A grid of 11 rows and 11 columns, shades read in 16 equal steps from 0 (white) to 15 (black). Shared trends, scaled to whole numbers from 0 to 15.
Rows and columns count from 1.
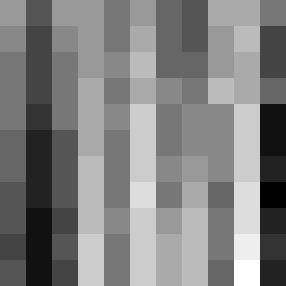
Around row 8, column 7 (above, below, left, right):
7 6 2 5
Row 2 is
7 11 7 6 8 5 9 10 6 4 11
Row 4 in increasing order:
4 5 5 5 7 8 8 8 8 9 11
